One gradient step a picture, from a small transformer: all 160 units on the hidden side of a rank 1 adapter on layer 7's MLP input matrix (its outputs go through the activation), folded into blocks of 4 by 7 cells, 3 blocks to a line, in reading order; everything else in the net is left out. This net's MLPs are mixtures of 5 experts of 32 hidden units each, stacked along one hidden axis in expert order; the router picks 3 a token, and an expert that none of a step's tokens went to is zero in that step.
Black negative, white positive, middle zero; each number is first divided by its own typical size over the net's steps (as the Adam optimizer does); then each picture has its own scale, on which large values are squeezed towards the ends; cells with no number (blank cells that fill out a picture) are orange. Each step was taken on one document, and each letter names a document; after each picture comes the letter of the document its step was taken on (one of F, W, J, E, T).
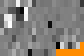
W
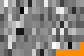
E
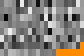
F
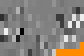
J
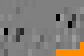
J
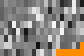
E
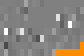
J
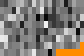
F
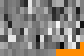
F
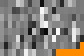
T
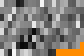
T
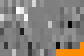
W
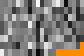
F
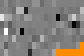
J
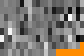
F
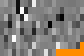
W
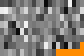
E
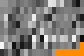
T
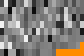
E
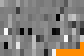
J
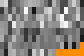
E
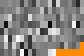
T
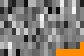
E
